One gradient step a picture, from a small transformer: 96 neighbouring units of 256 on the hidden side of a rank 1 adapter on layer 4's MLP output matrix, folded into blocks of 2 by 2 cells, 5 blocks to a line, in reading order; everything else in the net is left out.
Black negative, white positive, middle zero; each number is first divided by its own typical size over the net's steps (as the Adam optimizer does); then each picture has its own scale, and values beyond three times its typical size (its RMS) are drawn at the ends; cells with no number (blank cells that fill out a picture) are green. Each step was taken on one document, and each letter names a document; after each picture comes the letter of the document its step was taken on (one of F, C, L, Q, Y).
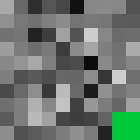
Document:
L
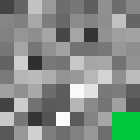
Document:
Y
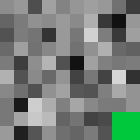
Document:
Y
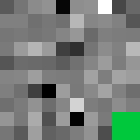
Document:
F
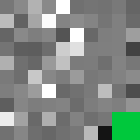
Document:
F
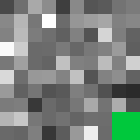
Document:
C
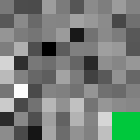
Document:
Y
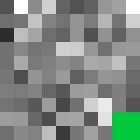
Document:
L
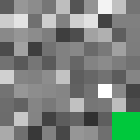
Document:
C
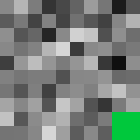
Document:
L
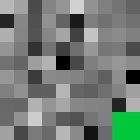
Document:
F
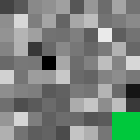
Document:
C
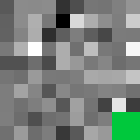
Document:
F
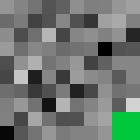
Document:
Y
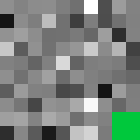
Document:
C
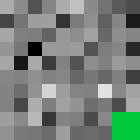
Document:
F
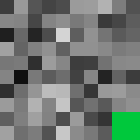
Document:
L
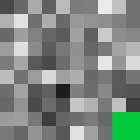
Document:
C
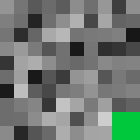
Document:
Y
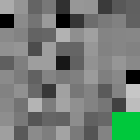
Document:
F
